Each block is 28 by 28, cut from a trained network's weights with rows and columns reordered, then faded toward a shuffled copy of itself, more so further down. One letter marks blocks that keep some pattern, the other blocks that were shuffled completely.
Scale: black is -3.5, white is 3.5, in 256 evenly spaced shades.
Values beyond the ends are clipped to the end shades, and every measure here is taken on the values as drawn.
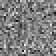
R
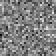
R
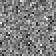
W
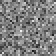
W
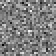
W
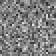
R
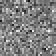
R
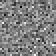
W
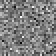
W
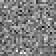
W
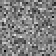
W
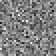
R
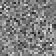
W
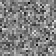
W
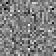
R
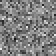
W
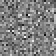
R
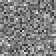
R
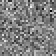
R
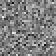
R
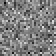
R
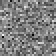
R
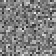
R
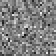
R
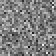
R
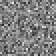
W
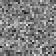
W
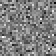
W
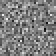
W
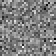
W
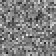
W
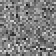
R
